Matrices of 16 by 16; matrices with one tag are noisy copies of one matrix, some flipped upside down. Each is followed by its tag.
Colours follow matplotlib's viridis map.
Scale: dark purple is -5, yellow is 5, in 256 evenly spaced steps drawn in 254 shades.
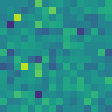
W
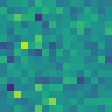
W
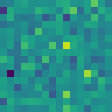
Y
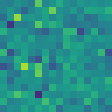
W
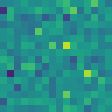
Y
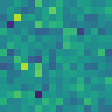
W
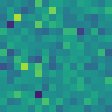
W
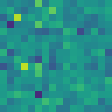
W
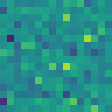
Y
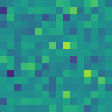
Y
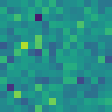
W
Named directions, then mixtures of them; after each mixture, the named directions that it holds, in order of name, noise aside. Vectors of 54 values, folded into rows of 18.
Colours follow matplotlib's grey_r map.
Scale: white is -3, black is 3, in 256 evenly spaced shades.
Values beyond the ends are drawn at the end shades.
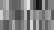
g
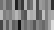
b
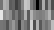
b, g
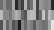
b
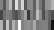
b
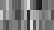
g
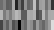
b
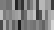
b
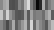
g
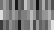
b, g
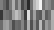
b, g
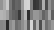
g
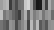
g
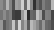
b, g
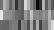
b, g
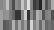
b, g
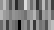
b, g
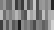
b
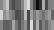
g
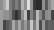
b, g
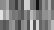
b, g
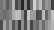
b, g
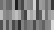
b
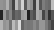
b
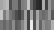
g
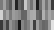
b, g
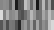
b, g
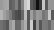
g
